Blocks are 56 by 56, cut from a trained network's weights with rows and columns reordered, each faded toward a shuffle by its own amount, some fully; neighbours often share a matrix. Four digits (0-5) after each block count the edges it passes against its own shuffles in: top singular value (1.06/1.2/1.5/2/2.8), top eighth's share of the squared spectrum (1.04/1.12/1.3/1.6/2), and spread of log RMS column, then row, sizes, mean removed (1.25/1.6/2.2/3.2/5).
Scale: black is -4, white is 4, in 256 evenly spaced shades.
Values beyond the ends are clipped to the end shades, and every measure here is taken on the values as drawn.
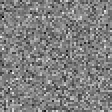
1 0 0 0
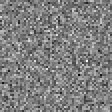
0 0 0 0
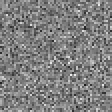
0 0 0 0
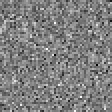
0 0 0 0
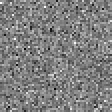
0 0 0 0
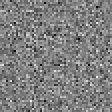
2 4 2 2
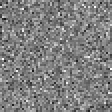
0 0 0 0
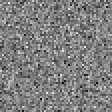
0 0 0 0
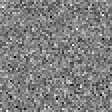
0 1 0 0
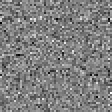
2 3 1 1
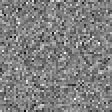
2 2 1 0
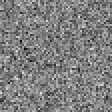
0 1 0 0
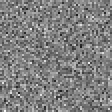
1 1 0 0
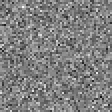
1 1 0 0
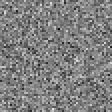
0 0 0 0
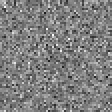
2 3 1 1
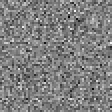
2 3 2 1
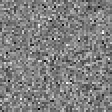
2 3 1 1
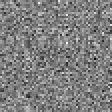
3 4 2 0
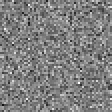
2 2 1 0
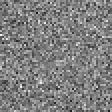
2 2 0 0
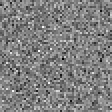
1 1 0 0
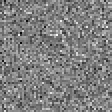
2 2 1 0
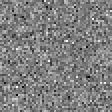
2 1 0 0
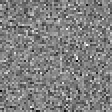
2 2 1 1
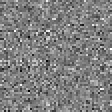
2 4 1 2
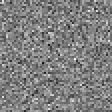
3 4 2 0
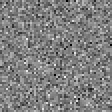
1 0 0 0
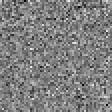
2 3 1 2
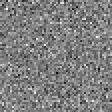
0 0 0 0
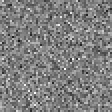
1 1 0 0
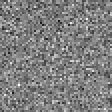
1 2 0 0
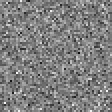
1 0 0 0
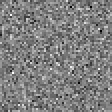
1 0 0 0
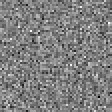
2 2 0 0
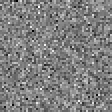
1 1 0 0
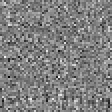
3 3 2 2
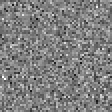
1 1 0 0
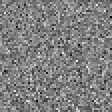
1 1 0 0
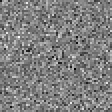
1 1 0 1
